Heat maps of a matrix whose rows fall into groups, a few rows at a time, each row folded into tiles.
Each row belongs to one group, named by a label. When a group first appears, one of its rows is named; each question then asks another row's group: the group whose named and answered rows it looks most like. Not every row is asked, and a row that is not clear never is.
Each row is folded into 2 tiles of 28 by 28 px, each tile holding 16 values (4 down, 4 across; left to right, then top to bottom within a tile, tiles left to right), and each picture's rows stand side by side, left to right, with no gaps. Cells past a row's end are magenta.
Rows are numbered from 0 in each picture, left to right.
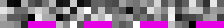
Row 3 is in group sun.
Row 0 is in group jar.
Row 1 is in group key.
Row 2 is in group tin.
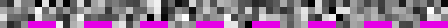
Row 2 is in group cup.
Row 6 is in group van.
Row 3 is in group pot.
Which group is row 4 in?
jar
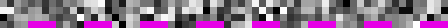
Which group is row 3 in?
sun
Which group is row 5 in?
sun
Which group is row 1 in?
cup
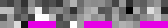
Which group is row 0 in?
jar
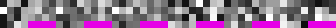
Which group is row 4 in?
cup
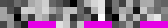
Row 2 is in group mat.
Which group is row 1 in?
cup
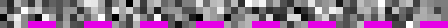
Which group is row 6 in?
sun
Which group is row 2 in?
cup
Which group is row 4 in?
cup
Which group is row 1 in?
cup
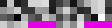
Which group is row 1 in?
cup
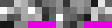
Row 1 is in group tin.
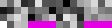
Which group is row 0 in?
key
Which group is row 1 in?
pot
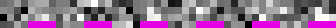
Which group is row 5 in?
jar
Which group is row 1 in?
cup
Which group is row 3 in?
pot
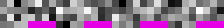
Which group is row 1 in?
van
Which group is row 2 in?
pot
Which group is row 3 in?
pot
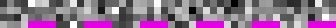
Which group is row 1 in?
van
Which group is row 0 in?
cup
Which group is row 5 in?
key
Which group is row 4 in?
key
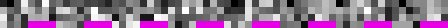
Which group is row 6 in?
sun
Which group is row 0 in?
sun
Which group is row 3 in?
sun
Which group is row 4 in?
key
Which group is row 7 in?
mat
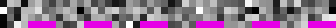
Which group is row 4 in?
cup
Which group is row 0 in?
van
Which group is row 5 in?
key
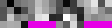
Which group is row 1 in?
pot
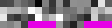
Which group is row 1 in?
tin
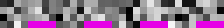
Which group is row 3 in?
cup
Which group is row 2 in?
mat
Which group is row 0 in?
van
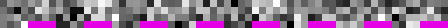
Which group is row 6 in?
key
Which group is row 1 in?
mat
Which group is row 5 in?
key
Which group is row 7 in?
van
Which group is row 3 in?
tin
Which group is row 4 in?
mat
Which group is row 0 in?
tin
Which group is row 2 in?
tin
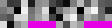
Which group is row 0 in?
key
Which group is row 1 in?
pot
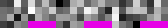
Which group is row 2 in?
sun
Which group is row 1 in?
pot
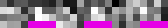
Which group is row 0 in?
jar
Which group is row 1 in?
jar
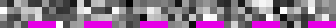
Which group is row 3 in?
mat
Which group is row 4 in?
cup
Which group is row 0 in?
van
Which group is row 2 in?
jar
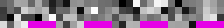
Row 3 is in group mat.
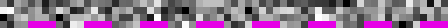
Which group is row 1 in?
van
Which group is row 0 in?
van
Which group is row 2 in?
cup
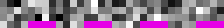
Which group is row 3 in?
pot
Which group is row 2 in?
key
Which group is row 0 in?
cup
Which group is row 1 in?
key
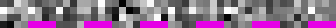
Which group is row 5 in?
mat
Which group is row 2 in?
mat
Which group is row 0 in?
van
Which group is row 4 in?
van
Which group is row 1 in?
sun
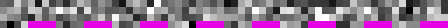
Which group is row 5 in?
jar
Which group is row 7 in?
jar
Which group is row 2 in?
tin
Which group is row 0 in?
tin
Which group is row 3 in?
jar
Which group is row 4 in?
pot
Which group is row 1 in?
sun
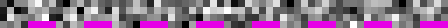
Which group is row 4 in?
sun
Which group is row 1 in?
pot
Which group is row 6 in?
pot
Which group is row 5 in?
pot
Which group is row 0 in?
mat
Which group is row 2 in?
sun
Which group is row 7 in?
pot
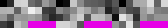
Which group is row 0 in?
van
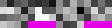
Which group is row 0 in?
jar
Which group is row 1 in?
tin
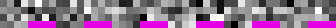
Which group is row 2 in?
jar
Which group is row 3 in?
key
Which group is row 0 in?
cup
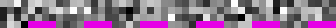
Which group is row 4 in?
cup
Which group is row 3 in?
jar
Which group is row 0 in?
mat
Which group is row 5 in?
van
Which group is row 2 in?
mat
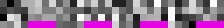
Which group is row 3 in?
sun
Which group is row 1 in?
cup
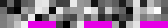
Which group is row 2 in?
key
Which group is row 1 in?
van
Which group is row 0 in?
pot
